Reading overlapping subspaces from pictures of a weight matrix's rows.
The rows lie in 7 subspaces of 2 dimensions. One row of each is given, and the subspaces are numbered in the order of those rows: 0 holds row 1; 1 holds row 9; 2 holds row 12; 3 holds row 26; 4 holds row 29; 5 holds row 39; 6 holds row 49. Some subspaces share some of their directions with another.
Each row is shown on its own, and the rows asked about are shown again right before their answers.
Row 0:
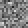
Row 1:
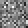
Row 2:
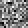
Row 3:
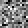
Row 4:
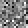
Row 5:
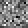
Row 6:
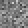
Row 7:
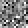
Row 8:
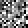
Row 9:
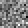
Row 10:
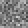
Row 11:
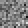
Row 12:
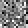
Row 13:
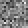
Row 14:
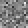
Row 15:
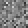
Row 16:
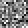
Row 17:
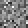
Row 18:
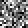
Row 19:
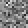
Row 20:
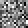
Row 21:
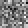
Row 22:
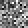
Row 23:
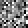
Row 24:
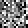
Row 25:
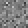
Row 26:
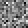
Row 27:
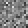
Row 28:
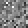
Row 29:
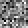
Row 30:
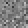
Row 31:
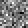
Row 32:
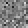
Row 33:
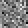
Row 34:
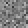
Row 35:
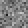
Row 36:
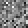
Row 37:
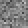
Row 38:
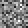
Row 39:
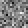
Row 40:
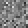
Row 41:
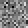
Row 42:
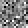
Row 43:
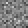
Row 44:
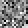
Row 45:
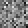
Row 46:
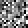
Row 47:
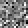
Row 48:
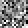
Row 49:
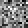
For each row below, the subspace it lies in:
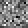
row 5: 1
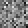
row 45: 6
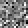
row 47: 1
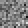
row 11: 1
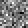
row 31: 5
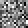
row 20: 0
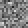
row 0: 3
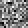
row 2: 3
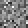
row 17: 3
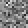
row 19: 4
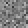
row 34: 4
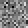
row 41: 0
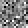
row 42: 1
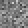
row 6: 0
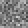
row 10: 1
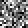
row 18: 5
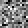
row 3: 6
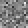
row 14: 5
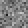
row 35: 5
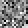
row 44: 5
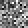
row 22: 0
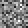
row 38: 2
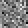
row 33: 2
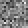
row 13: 4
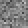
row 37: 4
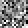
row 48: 5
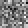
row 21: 6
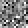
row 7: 1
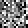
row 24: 2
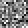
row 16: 3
